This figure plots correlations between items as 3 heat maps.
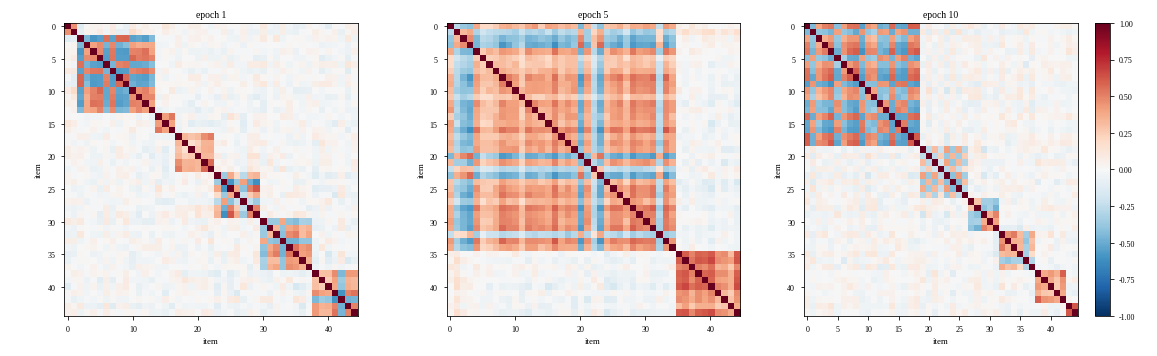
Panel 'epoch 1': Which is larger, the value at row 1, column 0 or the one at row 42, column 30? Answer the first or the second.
the first
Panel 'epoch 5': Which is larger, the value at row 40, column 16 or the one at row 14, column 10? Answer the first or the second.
the second
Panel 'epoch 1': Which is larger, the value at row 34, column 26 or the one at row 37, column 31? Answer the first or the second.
the second
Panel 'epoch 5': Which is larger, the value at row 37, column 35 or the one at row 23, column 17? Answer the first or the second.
the first
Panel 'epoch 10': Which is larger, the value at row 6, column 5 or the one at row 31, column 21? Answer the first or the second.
the second
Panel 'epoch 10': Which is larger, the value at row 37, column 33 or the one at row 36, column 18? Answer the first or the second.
the first
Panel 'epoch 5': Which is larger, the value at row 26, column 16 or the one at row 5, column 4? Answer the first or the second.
the first
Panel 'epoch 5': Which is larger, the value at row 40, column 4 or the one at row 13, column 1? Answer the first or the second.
the first
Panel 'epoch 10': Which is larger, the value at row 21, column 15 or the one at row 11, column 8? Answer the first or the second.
the second
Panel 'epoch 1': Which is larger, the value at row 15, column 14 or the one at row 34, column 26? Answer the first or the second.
the first
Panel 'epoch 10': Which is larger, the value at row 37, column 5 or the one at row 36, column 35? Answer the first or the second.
the first
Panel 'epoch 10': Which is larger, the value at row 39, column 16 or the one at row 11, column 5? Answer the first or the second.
the first
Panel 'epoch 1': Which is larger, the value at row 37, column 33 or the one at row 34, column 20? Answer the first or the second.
the second
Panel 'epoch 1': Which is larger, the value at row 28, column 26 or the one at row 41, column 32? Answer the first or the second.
the first
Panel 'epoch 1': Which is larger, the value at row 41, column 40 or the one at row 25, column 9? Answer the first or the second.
the first
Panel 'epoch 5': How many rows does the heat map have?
45
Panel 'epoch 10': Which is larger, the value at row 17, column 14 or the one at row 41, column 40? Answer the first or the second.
the first
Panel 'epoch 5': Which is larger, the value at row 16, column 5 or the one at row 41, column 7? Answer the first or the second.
the first
